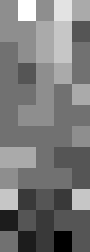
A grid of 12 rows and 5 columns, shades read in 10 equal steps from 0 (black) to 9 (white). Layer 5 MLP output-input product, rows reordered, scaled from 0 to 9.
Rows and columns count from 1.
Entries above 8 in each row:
1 0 0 0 0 0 0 0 0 0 0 0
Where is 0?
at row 12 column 4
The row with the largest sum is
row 1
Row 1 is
5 9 5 8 6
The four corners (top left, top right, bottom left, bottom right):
5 6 4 3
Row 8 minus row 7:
2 2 0 -1 -2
